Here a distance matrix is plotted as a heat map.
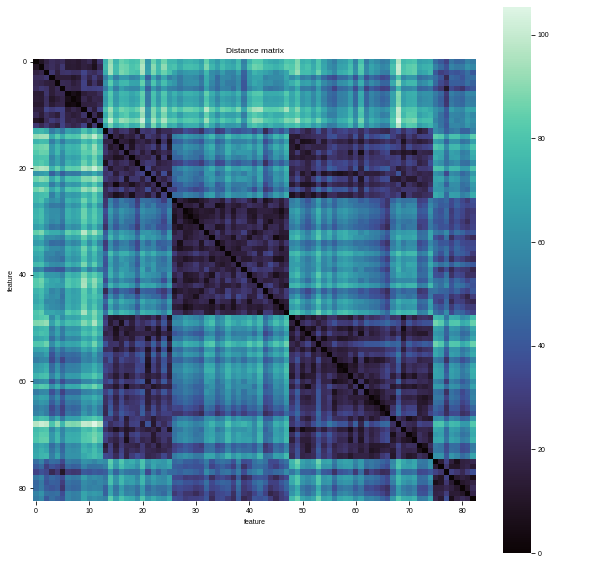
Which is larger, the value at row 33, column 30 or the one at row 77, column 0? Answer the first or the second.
the second
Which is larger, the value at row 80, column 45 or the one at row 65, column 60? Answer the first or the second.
the first
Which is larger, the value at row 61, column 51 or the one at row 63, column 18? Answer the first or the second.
the second
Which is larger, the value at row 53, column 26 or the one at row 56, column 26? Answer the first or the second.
the first
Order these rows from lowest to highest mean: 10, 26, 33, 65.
65, 26, 33, 10
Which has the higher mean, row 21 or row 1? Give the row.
1
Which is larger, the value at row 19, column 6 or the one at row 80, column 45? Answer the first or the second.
the first
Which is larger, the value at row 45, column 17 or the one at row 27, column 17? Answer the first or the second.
the first
